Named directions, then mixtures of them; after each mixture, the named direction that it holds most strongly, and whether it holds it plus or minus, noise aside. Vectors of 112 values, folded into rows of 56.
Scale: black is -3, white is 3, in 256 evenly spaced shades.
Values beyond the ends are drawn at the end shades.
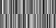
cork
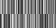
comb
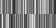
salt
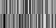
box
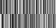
comb, minus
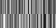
box, minus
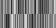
salt, minus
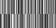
comb, plus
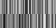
box, plus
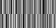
cork, plus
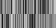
salt, minus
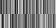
comb, minus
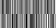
cork, minus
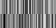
box, plus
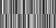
cork, plus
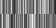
salt, plus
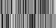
salt, minus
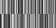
comb, plus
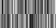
cork, minus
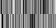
salt, minus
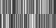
salt, plus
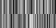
cork, plus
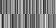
comb, minus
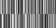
comb, plus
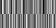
cork, plus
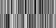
salt, minus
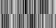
salt, minus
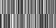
comb, plus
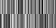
comb, plus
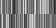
salt, plus
